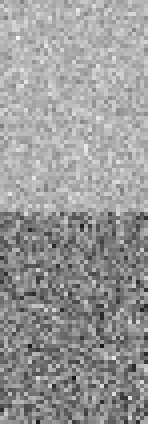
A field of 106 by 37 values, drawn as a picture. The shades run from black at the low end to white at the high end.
The table splits into 2 rows of 1 panel. Panel 1,1: high, fine-grained. Panel 2,1: middling, fine-grained, strong in contrast.
